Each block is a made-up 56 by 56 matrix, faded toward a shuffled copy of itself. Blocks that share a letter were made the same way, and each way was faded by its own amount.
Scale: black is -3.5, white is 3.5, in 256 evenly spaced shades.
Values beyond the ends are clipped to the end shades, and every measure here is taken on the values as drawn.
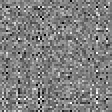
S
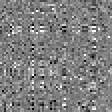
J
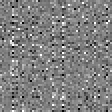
J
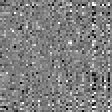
J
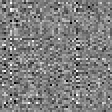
S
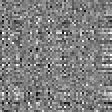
S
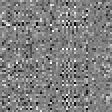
J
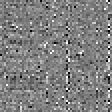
J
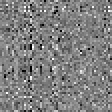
J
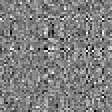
S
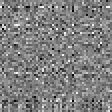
S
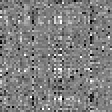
J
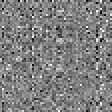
J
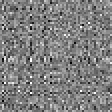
S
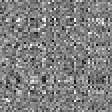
S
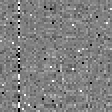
J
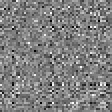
S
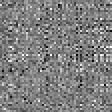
S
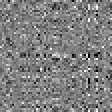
J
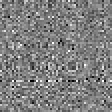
S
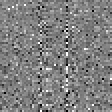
J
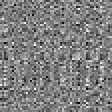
S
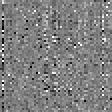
J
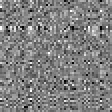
S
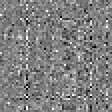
J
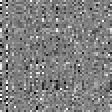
J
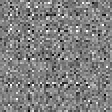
S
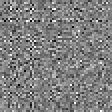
S
